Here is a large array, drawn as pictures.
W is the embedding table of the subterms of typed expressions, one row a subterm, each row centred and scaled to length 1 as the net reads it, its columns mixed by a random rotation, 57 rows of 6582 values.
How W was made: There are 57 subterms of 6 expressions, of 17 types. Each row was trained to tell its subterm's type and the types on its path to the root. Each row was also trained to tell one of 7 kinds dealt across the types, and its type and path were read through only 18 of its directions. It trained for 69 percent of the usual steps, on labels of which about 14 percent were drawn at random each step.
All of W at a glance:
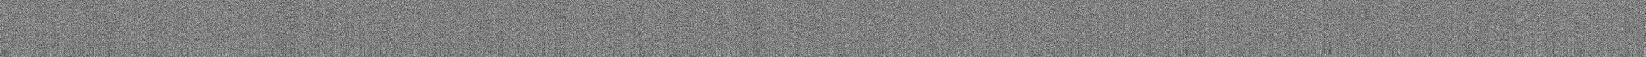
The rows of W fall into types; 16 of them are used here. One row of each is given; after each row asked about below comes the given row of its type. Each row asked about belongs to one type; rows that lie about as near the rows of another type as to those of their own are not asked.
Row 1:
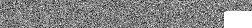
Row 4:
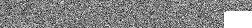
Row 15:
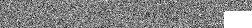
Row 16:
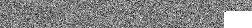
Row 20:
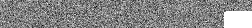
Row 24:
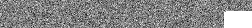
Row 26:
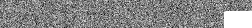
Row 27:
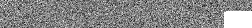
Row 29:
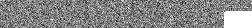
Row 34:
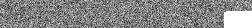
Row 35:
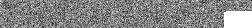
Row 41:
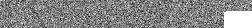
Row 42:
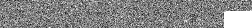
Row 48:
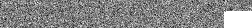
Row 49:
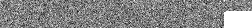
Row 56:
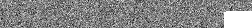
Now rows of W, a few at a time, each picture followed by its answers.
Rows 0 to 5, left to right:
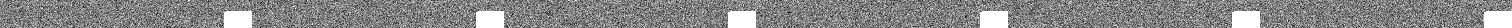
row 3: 56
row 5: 20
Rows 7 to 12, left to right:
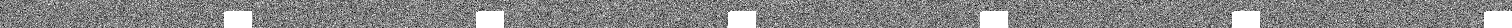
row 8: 48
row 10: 24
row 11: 56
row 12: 56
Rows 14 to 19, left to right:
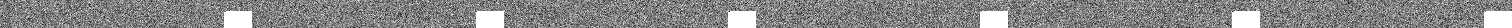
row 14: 24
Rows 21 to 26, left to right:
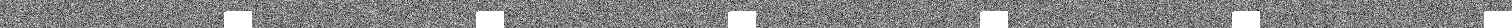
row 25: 4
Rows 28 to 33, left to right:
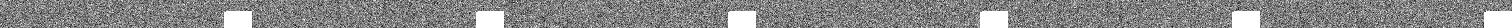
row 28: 4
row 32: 48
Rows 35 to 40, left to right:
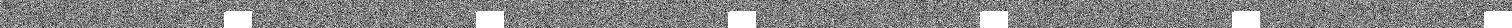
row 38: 4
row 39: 27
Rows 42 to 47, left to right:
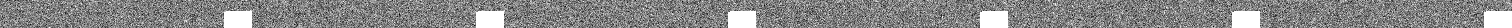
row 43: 24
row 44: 34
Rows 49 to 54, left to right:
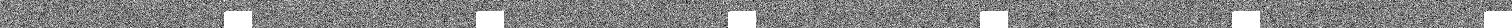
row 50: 42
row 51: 42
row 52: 42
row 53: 42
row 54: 48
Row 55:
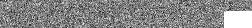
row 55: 48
